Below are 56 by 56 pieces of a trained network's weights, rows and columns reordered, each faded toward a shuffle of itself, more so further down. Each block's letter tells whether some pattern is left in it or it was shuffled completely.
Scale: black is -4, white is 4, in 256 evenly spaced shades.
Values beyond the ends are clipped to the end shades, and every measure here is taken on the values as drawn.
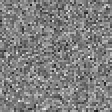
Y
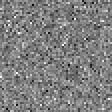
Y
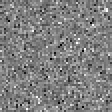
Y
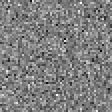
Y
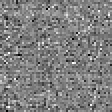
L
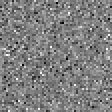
Y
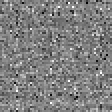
L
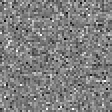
Y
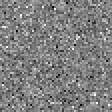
Y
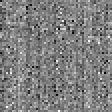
L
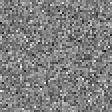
Y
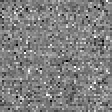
L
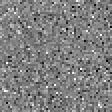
Y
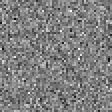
L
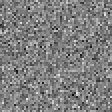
Y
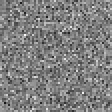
Y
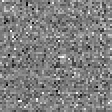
L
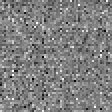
L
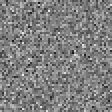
Y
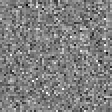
L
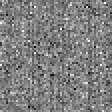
L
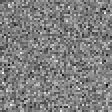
Y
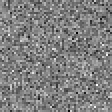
Y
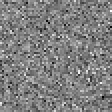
Y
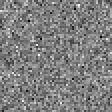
Y
